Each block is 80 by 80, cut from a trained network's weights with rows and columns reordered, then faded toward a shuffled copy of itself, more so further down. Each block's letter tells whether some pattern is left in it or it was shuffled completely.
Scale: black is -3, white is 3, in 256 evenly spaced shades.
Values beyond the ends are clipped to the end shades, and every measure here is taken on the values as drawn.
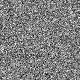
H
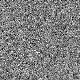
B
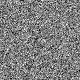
H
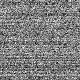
B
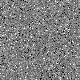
H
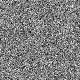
H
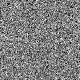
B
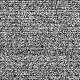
B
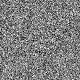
H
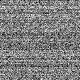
B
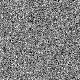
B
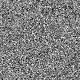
H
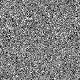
B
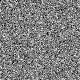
H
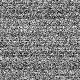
B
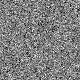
H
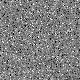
H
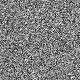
H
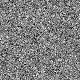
H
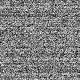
B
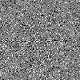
B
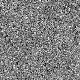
B
